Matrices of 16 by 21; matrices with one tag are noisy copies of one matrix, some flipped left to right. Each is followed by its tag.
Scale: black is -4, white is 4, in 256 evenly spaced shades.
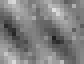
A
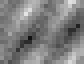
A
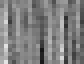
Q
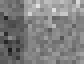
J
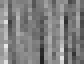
Q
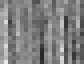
Q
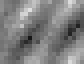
A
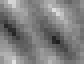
A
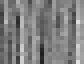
Q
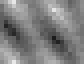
A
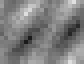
A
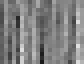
Q
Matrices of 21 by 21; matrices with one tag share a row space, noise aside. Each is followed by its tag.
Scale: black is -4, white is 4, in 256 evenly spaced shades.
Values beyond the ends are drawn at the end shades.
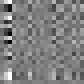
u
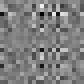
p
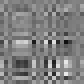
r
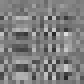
r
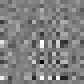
p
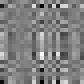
p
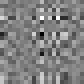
p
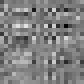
r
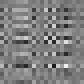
r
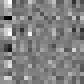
u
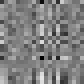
p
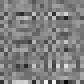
r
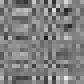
r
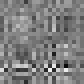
r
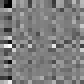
u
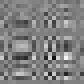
r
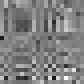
r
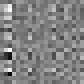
u
